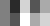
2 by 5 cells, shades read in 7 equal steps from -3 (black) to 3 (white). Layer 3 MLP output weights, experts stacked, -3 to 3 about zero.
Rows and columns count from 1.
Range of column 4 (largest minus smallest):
2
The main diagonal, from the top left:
0 -1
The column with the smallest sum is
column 2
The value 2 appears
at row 1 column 3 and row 2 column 5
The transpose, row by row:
0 0 / -2 -1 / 2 3 / -1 1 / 1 2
